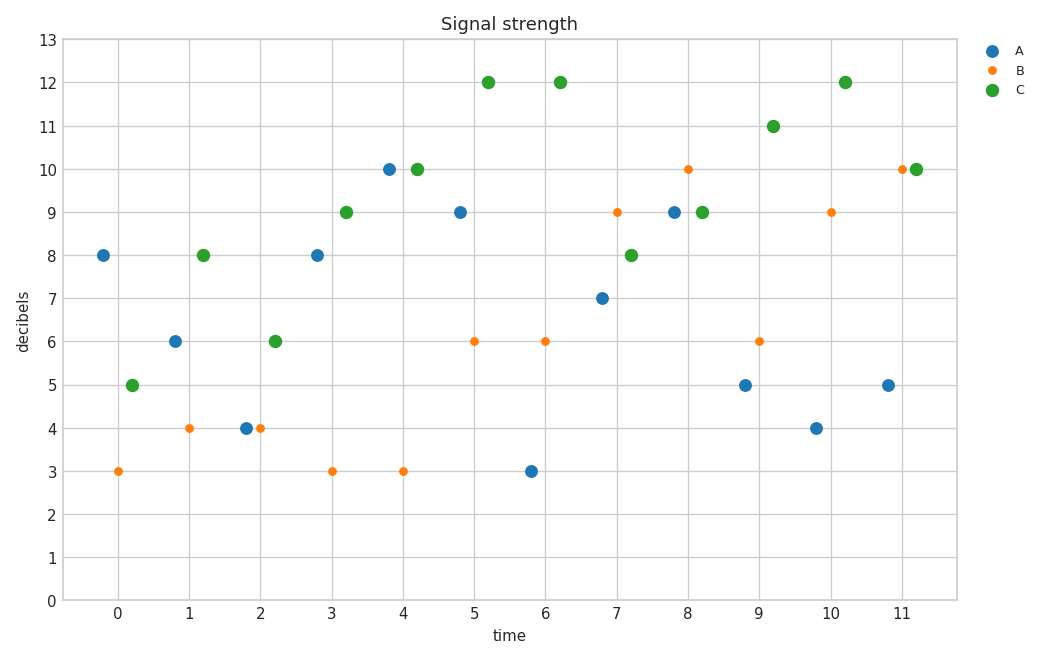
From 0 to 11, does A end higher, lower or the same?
lower
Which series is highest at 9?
C
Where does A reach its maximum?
4
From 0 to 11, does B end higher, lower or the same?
higher
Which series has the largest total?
C
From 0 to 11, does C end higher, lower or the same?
higher
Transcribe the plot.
Title: Signal strength
x-axis: time, ticks 0 1 2 3 4 5 6 7 8 9 10 11
y-axis: decibels, ticks 0 1 2 3 4 5 6 7 8 9 10 11 12 13
Legend: A, B, C
Values:
A: 8 6 4 8 10 9 3 7 9 5 4 5
B: 3 4 4 3 3 6 6 9 10 6 9 10
C: 5 8 6 9 10 12 12 8 9 11 12 10
